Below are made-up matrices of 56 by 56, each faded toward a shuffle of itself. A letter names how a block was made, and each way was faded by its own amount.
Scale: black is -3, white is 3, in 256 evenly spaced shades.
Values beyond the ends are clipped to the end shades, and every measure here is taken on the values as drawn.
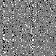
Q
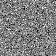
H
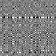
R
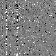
Q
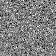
H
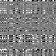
R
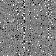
Q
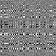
R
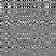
R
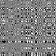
R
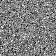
H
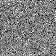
H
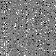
Q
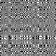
R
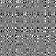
R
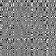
R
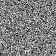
H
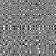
R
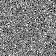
H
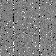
Q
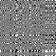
R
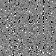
Q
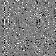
Q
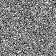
H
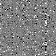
Q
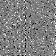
Q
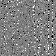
Q
